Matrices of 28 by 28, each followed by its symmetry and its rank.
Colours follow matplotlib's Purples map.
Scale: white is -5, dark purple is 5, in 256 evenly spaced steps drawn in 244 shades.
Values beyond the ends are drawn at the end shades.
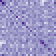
symmetric, rank five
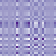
neither, rank one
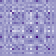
symmetric, rank three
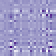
antisymmetric, rank two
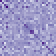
symmetric, rank five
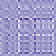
antisymmetric, rank two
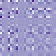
antisymmetric, rank two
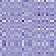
neither, rank two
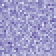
neither, full rank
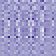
neither, rank two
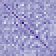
symmetric, rank five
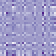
antisymmetric, rank two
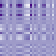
neither, rank one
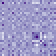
symmetric, rank three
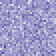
neither, full rank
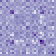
symmetric, rank three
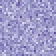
neither, full rank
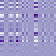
neither, rank one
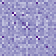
symmetric, rank five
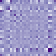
symmetric, rank three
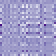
neither, rank two
